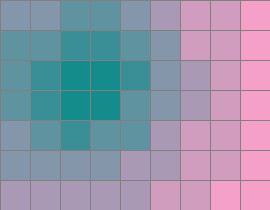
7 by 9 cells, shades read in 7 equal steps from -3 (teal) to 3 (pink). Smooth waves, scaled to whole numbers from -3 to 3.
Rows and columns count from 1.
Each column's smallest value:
-1 -2 -3 -3 -2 0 1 2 3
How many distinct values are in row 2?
5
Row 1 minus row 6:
0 0 -1 -1 -1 0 0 0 0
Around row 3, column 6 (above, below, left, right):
0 0 -2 1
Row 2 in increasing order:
-2 -2 -1 -1 -1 0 2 2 3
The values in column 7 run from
1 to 2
